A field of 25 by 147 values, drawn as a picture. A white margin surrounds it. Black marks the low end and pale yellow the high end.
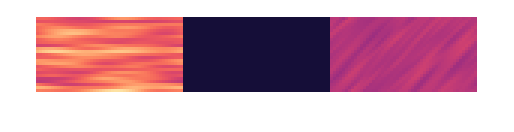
The table splits into one row of 3 panels. Panel 1,1: high, streaked across. Panel 1,2: very low, flat. Panel 1,3: middling, slanting up to the right, faint in contrast.
